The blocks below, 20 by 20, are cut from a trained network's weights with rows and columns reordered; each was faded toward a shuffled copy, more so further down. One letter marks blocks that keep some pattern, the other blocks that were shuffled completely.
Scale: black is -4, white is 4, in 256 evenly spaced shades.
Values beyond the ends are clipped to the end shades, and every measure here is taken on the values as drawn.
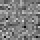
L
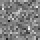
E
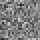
L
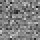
L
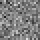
E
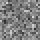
E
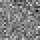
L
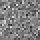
E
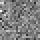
E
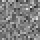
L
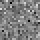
E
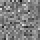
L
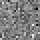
E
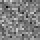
E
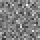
L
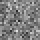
E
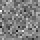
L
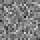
L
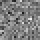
L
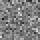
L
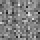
L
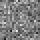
E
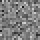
E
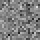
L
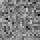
E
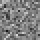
L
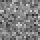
L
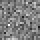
E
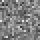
E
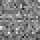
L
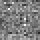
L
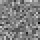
E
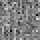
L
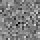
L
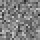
E
